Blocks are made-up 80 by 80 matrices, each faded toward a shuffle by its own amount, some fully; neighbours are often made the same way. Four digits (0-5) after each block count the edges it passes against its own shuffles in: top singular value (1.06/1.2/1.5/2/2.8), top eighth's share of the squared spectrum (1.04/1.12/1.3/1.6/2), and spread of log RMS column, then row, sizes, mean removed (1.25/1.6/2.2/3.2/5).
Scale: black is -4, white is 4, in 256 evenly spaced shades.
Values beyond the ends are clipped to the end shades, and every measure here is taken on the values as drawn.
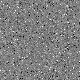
0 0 0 0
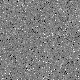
1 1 0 0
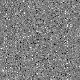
3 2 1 0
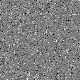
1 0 0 0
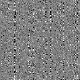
4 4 3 1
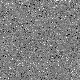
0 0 0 0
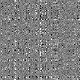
4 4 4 2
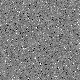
0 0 0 0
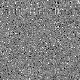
3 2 1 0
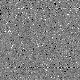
2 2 0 2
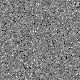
0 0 0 0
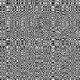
5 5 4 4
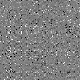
4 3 2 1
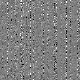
2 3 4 0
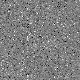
1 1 1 0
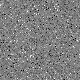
0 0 0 0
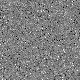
0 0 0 0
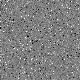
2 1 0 0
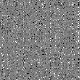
4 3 2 1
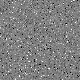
2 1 0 0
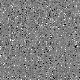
3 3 1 1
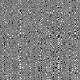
4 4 3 2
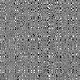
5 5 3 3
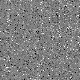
3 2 1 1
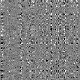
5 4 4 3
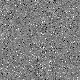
3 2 1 0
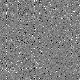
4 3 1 1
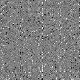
4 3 2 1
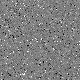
0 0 0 0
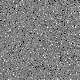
2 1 0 0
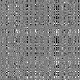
5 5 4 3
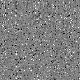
3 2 1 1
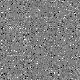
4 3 2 1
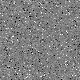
2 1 0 0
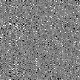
4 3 2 2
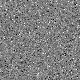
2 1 0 0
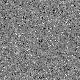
1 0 0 0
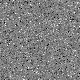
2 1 0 0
